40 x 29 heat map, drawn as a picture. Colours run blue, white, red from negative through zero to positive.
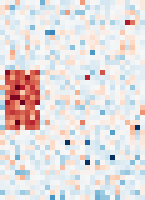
Odd patch: higher, in the middle left. Ninth with the highest average: middle left. Roughest part: middle left. Stripes: none. Average level on the scale: 50%.
